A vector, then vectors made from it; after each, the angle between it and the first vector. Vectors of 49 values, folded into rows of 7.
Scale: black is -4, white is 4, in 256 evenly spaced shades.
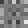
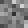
partly aligned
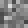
partly opposed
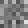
nearly parallel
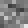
orthogonal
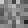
nearly opposite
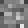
orthogonal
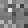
orthogonal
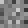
nearly opposite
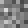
partly opposed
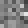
partly opposed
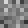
partly opposed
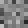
nearly opposite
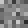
nearly opposite
